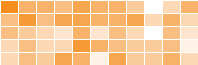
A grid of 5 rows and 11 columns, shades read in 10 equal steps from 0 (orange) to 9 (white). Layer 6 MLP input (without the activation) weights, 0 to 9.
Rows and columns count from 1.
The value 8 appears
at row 4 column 11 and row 5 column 6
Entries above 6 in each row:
1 0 4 1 1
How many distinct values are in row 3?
6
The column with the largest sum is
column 9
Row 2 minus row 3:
0 -4 -2 -5 -1 -4 -1 -4 -3 -1 -1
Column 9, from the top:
9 6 9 5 5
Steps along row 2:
down up down same up same down up down up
